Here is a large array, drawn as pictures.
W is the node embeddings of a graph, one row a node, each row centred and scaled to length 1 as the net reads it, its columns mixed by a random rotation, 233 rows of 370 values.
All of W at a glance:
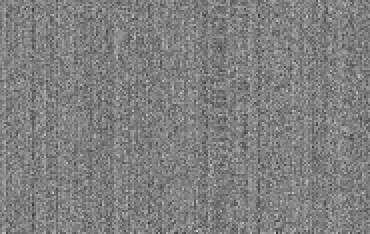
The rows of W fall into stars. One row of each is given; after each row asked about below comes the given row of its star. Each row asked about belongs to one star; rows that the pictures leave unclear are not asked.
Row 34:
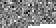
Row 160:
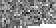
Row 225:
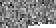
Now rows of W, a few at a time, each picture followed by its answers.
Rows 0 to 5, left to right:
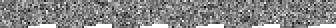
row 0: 34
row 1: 225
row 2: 160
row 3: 34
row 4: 34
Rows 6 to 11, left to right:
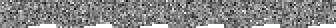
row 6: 160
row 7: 160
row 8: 225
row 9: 225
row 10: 160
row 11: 225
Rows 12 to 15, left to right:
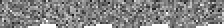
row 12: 160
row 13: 225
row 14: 34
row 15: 34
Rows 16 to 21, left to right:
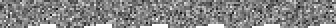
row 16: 34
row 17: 34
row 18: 160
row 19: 160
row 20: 225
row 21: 160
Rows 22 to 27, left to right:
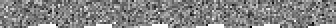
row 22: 34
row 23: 225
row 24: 34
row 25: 160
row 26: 225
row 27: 34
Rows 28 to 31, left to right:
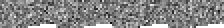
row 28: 225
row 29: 160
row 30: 225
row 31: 34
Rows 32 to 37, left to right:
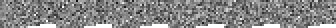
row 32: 160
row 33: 34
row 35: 225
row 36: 160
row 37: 34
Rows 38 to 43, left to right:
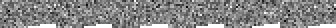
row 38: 160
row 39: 225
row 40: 34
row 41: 225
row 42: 225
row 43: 160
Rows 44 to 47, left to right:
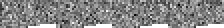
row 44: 225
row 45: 225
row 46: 225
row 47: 225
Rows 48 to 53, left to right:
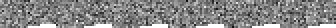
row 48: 160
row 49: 225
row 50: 160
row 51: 160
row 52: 225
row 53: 160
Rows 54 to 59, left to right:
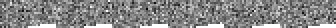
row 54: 34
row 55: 160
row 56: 225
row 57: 225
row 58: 34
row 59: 160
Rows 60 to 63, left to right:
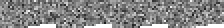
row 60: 160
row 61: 34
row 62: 34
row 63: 34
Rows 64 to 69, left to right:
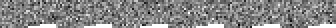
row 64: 160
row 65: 34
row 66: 225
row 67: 160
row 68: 34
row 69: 160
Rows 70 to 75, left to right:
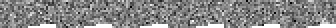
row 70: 225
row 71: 160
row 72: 225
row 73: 34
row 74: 160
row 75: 160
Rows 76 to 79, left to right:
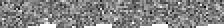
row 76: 160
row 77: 34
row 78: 160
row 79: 34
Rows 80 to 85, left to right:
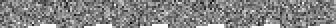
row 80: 225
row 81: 225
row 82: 34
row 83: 34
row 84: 160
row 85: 225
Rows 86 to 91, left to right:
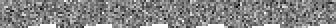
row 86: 34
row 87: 34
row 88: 34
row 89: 34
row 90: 225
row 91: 225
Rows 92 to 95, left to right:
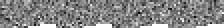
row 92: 225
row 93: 160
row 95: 34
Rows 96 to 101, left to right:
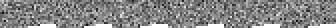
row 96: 160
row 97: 225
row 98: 225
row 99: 225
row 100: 34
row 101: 34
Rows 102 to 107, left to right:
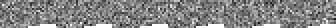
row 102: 225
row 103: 225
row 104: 160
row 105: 225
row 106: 225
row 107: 160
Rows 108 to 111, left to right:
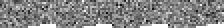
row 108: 34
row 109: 160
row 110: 34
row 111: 34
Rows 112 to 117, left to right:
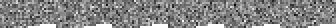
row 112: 160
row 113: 160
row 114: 34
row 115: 34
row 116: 225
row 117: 225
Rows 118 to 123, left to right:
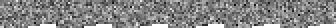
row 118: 225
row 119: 225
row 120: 225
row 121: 160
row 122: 225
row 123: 34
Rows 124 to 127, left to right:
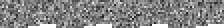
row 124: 225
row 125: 34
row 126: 160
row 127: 225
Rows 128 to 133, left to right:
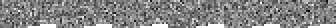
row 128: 160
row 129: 160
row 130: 160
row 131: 34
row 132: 225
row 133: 34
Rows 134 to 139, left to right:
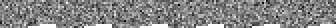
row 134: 225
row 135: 34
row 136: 34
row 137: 225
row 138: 225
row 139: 160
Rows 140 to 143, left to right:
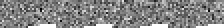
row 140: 34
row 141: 160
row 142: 34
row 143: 34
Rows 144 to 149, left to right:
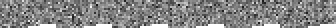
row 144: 34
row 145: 160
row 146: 34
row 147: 225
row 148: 160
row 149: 34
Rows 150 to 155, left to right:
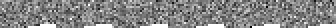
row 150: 160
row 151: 34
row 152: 34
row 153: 225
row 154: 225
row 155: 225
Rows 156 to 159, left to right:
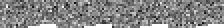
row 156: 160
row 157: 225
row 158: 34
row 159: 160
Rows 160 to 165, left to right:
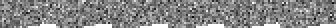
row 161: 34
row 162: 34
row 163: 34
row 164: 160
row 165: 160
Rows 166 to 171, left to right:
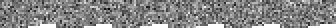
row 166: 34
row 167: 160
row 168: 34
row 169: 160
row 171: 34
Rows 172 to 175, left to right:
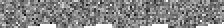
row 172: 160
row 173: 160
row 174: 225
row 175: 34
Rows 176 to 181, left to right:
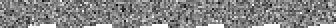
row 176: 34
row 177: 160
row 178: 34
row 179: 160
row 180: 34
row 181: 34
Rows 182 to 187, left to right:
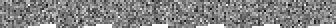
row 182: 34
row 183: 160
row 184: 34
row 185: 34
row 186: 225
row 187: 160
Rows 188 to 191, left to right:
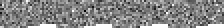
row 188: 225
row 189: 34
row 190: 34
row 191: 160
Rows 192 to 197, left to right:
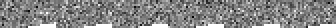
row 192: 34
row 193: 34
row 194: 160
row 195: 225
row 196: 34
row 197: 225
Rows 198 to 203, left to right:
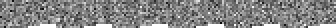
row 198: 34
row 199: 160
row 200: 160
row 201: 225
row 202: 225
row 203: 225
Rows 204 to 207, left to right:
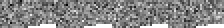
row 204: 225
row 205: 225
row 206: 160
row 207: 34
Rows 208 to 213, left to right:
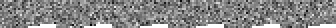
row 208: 160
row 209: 160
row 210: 225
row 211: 34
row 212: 160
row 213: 225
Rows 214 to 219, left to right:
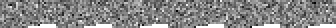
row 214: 160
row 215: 225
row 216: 225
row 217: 160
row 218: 225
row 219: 225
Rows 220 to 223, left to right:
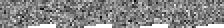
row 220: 34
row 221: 34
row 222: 160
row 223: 160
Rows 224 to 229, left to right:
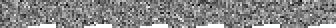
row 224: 225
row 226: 160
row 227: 225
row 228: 225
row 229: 34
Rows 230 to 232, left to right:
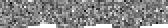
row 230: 225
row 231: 34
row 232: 34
